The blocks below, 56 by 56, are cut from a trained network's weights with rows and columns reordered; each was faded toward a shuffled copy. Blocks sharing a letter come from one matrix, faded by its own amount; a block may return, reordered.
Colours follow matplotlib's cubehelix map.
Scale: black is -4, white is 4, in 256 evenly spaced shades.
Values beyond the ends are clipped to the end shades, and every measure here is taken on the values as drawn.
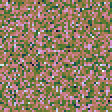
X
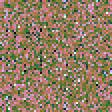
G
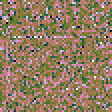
G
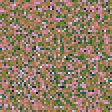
X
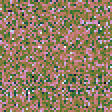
X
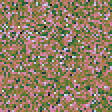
X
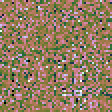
G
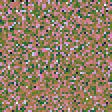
X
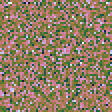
X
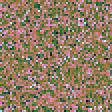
X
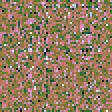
G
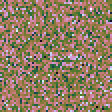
X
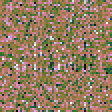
G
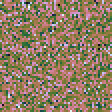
X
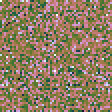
X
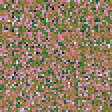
X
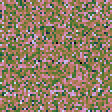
X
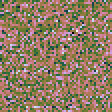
X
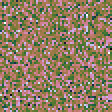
X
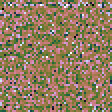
G
